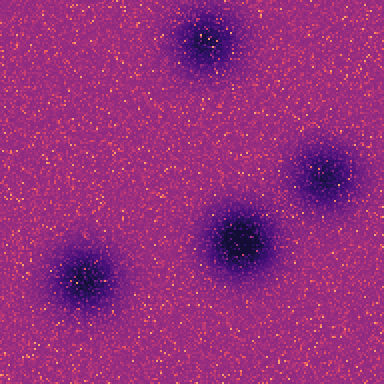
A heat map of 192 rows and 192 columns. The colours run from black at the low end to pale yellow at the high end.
Dips: four. Average level on the scale: 40%. Slope: none. Histogram: heavy tails on both sides. Mirror symmetry: none. Seam: none. Odd rows or columns: none.
